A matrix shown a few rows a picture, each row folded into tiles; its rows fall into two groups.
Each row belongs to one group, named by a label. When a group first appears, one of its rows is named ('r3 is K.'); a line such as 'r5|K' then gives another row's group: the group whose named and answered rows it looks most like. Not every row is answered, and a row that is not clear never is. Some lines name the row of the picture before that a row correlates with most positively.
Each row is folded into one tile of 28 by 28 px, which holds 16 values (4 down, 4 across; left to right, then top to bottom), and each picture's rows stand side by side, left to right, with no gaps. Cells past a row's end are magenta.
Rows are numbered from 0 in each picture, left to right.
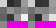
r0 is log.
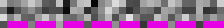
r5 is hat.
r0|hat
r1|hat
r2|log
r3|log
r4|hat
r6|hat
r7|hat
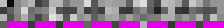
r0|log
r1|log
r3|log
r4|hat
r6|hat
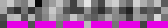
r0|hat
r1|log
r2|hat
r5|hat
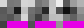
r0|log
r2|log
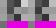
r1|log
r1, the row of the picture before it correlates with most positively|2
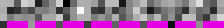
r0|hat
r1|log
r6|hat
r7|log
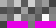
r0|hat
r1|hat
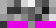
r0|hat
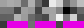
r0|hat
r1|log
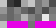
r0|log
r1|hat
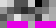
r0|hat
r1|log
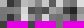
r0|log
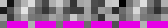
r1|log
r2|hat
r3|log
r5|log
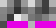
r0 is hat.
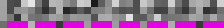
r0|log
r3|log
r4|hat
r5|hat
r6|log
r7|hat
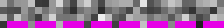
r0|hat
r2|log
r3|hat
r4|hat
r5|log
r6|hat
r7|hat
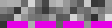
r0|hat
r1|log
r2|hat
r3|log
